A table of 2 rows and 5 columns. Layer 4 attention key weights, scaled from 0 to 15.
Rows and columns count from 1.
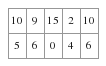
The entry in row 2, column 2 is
6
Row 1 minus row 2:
5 3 15 -2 4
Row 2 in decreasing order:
6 6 5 4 0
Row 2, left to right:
5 6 0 4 6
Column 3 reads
15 0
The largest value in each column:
10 9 15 4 10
